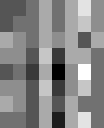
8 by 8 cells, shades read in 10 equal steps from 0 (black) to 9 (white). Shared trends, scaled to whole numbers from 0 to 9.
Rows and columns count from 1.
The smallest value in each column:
3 3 2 6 0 5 3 4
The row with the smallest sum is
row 5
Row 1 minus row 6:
-2 -2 1 -1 2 1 1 1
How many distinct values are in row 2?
5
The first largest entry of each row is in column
7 7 1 4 7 4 1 7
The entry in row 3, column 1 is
6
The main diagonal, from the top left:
3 4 4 7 0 5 4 4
